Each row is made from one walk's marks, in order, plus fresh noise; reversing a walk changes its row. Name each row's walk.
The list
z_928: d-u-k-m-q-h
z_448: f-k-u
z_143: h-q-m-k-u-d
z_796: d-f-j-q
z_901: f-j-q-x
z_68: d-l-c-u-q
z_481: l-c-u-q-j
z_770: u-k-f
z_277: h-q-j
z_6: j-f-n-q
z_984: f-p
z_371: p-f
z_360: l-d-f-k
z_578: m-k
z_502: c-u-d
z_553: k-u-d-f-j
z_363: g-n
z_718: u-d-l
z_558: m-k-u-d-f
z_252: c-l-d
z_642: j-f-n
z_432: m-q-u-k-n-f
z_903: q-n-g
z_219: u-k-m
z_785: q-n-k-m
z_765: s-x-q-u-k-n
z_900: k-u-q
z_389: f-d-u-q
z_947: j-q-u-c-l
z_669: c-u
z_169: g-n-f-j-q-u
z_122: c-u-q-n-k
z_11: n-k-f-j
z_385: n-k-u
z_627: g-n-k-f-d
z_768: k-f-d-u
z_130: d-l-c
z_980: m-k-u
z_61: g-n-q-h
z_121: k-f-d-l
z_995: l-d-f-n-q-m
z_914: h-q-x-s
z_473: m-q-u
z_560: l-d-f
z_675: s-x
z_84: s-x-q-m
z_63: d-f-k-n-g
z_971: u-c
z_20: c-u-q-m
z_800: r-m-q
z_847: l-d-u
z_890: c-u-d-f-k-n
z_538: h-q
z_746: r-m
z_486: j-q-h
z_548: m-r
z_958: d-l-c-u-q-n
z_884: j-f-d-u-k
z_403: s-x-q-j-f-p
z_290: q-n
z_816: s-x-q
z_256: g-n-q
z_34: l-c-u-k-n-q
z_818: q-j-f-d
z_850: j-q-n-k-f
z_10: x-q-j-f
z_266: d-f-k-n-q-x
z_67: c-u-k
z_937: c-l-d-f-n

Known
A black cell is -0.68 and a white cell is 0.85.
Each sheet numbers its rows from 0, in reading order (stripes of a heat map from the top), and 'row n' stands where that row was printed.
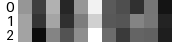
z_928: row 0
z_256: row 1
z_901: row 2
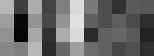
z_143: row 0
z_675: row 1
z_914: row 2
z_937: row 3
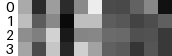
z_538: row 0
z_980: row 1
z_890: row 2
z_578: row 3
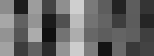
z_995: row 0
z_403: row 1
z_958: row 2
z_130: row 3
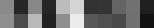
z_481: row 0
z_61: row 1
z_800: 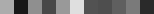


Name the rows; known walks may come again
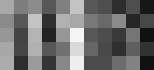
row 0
z_560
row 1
z_63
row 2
z_928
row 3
z_818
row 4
z_538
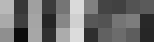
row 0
z_502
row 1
z_34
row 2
z_914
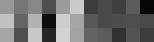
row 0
z_10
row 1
z_67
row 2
z_578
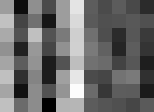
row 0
z_675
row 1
z_473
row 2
z_627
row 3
z_995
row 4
z_403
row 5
z_900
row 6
z_901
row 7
z_385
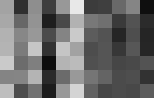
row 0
z_796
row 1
z_984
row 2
z_558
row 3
z_360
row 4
z_448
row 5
z_937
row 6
z_847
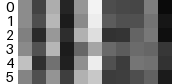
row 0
z_486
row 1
z_61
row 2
z_277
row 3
z_290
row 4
z_68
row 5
z_553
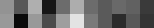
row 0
z_958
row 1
z_84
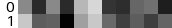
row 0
z_481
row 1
z_669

